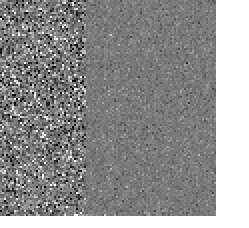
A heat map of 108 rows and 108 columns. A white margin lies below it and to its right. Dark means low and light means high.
No overall slope runs across the table. The halves do not mirror each other. The grain is fine, like static. The distribution is heavy-tailed on both sides. The right part is calmer, past a seam about 40% of the way across.
